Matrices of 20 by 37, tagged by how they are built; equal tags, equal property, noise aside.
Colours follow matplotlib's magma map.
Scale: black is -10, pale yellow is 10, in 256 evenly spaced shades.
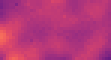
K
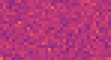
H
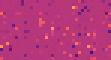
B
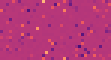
B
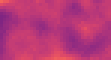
K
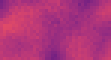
K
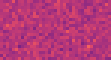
H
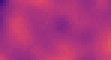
K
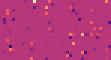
B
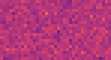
H
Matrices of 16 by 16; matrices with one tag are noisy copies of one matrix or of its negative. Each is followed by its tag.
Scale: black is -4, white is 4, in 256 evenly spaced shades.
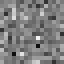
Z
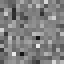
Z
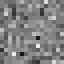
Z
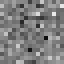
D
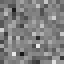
Z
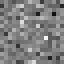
D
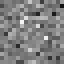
D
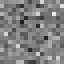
D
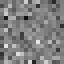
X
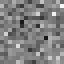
D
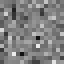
Z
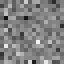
X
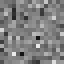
Z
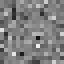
Z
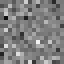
X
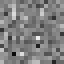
Z
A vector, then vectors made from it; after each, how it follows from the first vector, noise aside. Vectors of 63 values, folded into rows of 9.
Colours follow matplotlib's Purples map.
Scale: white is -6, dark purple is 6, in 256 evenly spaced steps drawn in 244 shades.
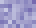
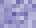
wrapped around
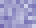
reversed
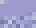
partly zeroed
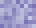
reversed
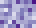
scaled up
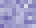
reversed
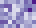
scaled up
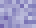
reversed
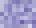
wrapped around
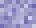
reversed
